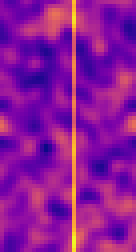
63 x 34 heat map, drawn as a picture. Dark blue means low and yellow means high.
The bottom middle is the ninth with the highest average. Column 19 stands out from the rest. Overall the values sit about 30% of the way up the scale. The values are skewed, with a long tail toward high values.
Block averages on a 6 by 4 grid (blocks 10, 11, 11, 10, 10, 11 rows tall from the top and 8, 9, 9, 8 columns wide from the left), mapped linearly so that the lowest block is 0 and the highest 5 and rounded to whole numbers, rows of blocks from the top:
1 4 4 1
1 0 1 2
2 1 2 3
2 2 3 1
2 3 3 3
2 2 5 3
